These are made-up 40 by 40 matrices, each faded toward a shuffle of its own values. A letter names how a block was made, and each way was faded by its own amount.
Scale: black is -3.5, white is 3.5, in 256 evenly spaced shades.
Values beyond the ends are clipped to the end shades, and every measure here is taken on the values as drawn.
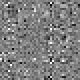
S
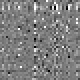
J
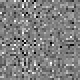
J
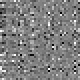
S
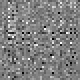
S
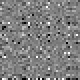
J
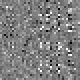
S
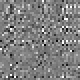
J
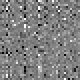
S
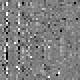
S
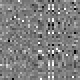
J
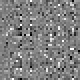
S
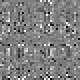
J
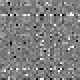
J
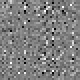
S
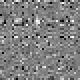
J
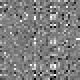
S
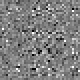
S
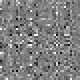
S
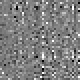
S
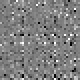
J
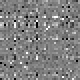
J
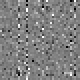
S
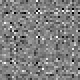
S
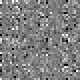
S
